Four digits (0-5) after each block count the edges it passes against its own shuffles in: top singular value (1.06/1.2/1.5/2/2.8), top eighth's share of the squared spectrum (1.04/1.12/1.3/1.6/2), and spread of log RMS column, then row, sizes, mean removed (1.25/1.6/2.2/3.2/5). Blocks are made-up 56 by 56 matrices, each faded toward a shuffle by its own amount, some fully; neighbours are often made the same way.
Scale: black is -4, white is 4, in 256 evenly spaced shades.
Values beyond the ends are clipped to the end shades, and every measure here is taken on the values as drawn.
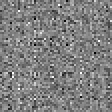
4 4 2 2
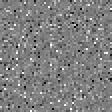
2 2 0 0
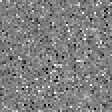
0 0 0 0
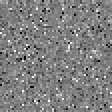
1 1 0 0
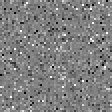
3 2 0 0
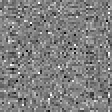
4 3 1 1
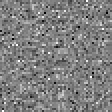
3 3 1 1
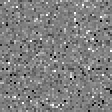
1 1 0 0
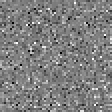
3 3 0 1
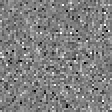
2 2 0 0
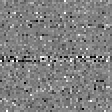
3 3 0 3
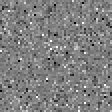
0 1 0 0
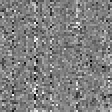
3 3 3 0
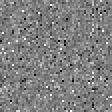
1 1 1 0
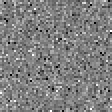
0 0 0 0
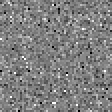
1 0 0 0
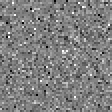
0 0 0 0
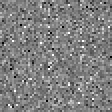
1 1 1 0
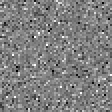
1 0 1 0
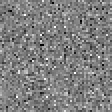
1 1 1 0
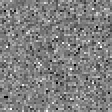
0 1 0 0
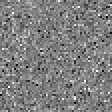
0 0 1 0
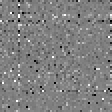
3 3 1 1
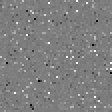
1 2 0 0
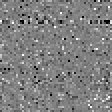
3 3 1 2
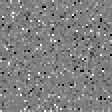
1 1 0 0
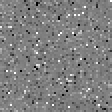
1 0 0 0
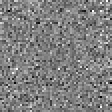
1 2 2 2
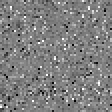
2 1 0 0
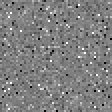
1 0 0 0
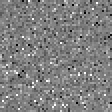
0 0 0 0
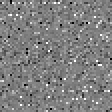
2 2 0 1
